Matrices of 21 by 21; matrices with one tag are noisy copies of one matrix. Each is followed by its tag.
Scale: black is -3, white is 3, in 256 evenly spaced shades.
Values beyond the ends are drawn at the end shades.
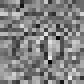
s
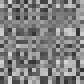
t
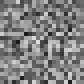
s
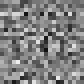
s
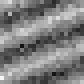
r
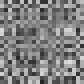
t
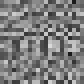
s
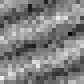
r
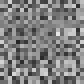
t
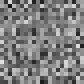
t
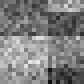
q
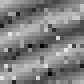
r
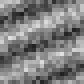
r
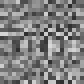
s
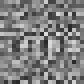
s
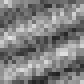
r
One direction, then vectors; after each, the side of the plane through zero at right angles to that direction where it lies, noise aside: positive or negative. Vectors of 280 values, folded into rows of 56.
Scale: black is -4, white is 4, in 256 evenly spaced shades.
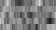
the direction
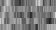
positive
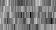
positive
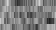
positive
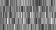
negative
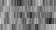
positive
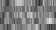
negative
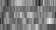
negative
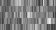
negative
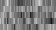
positive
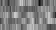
negative
